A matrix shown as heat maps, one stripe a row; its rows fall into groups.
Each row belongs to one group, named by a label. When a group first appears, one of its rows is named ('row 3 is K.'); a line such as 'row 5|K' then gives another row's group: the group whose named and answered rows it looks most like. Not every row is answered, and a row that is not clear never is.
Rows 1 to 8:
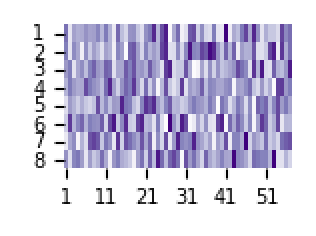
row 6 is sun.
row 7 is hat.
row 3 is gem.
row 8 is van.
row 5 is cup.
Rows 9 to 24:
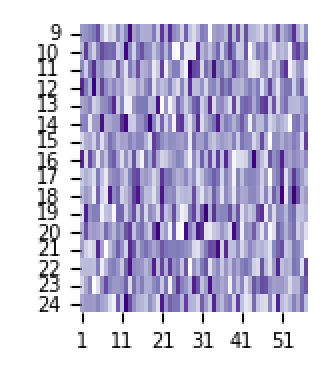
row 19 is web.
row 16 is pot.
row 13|hat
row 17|cup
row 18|cup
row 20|sun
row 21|cup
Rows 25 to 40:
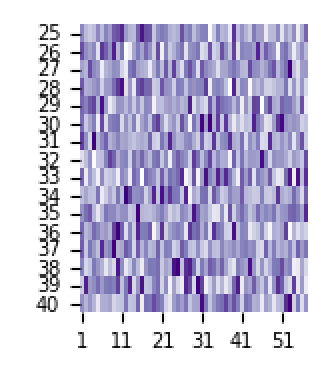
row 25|gem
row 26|hat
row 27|van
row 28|gem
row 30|pot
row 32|hat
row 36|gem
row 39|sun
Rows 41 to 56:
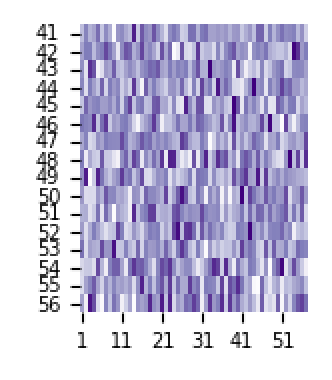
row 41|web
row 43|pot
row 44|pot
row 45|sun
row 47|gem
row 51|web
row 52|van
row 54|cup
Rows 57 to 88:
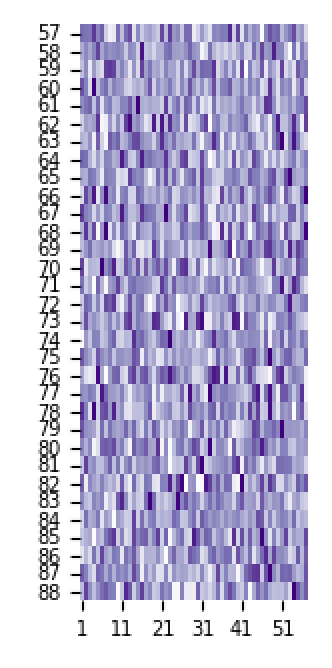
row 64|gem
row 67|gem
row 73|sun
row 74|cup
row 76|cup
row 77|hat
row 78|hat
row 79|pot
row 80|hat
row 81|sun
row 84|web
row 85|hat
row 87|pot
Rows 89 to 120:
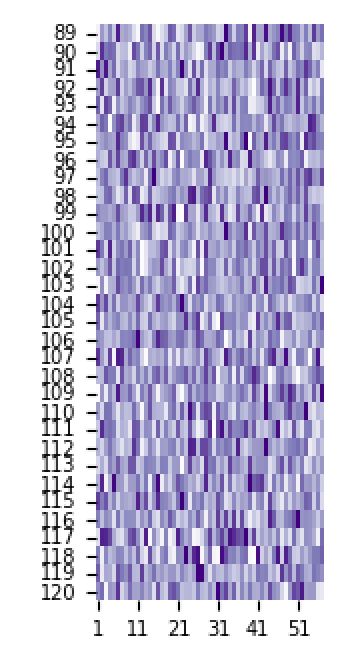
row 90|web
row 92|pot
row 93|pot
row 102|hat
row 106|gem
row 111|web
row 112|van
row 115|gem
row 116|pot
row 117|web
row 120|pot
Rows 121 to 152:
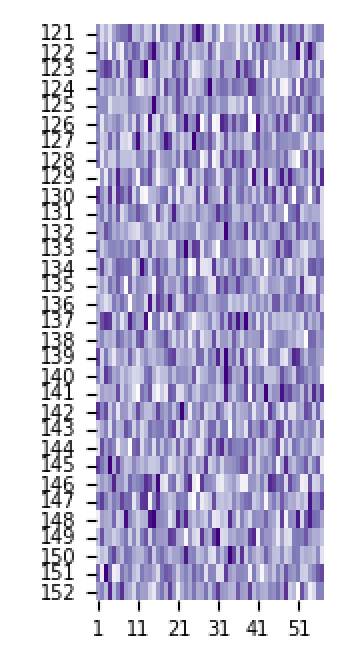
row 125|cup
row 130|hat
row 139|pot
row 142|gem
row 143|hat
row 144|web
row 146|sun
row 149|sun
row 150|cup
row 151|pot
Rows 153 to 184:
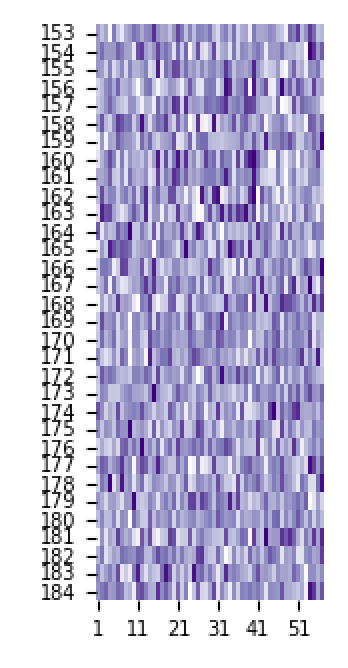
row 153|cup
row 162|sun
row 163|web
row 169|web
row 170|web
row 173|cup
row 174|pot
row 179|van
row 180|web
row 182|gem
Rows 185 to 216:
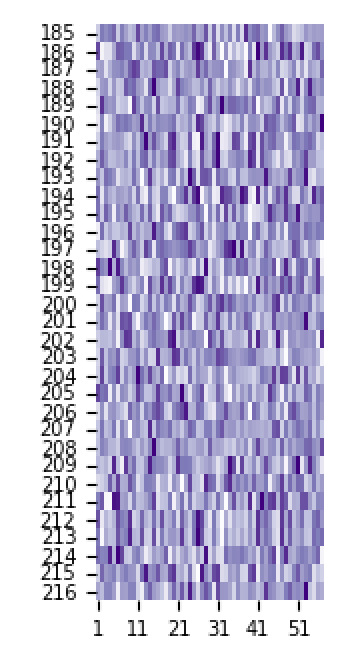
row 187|gem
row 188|cup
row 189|web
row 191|sun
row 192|sun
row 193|van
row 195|pot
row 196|cup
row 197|cup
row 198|hat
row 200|web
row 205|gem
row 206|cup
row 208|cup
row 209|cup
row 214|hat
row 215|sun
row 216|van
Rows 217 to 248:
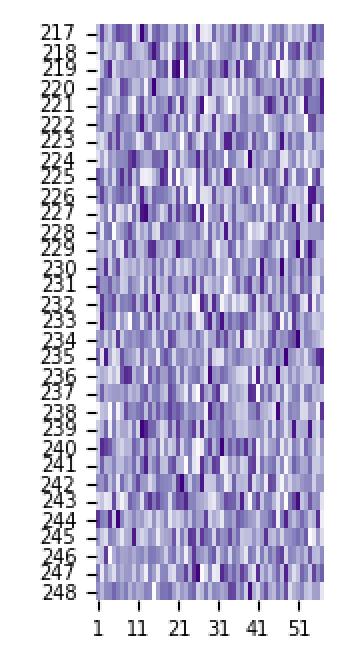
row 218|cup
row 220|cup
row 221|gem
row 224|gem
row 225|hat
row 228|pot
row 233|web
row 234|pot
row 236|hat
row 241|sun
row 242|gem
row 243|cup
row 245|van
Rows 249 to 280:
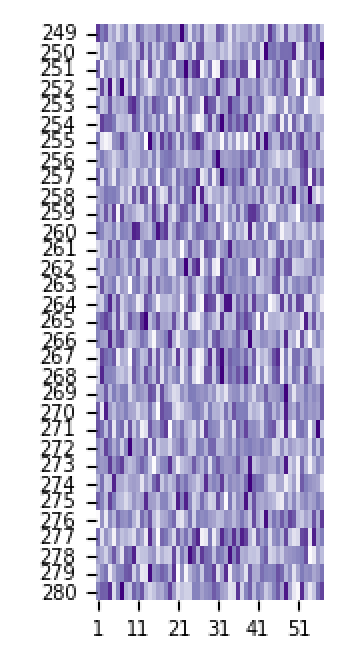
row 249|gem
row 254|web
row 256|sun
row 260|gem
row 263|web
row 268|web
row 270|pot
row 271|hat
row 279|hat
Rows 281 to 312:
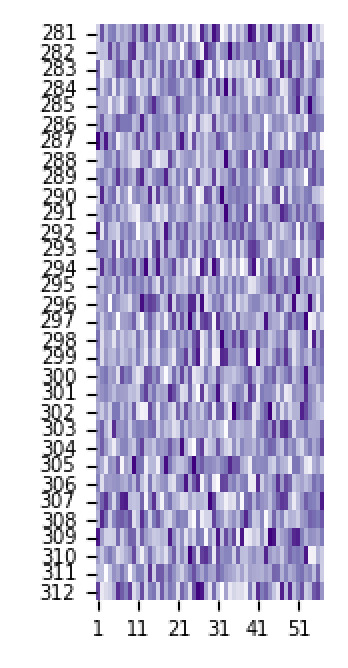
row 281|sun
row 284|pot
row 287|gem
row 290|web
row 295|pot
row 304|gem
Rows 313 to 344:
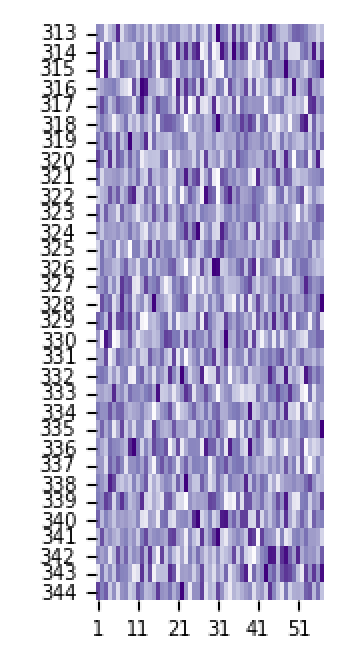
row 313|pot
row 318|sun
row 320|hat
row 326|sun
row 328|cup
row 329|hat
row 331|hat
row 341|sun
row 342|pot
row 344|gem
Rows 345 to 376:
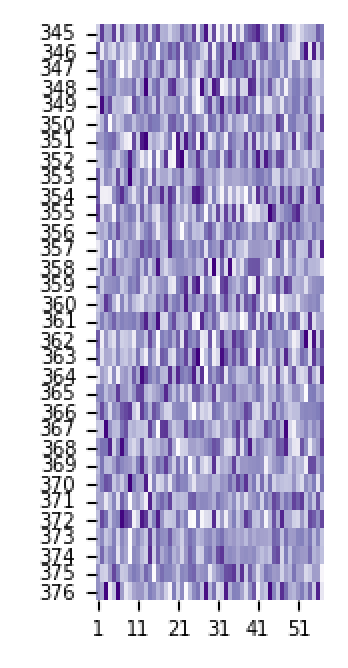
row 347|web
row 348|sun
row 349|web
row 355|pot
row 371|web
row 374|web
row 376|hat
